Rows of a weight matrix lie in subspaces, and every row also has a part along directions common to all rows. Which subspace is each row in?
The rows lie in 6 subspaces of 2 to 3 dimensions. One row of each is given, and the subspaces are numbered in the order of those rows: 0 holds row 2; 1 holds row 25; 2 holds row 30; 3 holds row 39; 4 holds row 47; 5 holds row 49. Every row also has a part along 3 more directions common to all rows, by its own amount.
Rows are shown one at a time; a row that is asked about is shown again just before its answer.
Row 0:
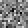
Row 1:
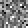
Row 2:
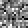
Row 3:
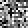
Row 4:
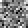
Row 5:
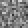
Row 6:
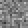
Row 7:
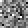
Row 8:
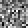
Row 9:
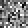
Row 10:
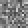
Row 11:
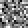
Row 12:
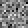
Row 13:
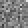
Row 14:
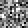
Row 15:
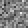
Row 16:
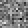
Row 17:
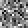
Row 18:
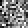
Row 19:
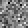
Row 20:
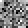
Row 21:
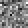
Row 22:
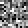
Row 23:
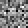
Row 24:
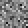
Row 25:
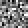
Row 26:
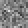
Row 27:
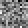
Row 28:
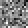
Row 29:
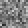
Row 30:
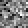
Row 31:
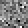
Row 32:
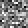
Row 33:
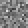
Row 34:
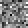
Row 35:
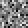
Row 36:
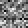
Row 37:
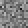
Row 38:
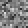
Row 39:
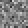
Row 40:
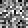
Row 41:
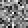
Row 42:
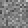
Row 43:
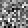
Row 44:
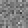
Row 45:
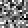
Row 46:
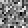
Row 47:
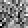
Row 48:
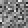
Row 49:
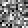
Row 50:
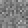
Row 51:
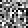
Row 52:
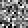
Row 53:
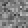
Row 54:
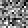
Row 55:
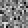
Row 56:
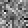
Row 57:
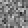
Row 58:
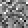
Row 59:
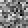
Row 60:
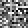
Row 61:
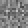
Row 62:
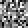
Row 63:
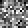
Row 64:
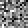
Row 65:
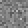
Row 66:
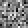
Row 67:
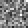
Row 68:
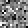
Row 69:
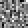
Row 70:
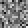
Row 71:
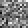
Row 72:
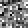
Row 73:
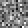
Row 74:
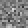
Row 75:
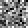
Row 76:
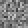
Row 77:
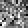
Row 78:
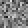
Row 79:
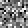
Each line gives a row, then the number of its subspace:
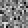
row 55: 0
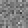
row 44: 0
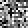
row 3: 3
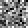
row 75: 4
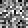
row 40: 0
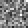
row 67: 4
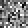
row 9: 2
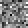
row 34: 5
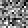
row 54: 4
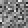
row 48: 2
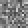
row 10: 1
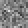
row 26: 2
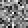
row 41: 5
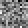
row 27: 4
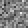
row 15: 0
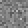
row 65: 3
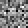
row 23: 1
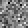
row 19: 2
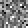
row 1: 5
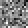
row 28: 4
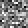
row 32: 3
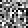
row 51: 3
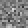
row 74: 0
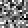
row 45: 0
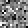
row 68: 0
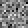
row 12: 1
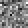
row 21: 5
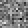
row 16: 3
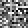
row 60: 3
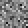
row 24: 5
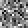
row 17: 2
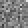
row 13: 4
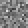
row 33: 1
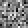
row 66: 1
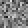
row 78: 1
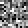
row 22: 5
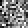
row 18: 2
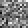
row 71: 4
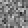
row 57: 3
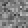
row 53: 2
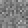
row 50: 0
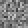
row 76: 1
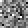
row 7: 2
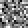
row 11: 0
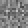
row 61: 1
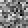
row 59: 2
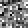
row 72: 5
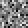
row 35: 2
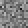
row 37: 2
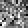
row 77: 4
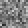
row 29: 4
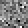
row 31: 5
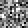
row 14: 5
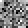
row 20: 0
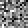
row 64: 4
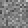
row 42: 4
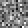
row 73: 5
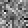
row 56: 5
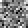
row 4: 0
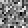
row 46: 3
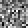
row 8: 3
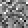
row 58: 1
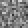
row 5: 1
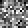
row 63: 0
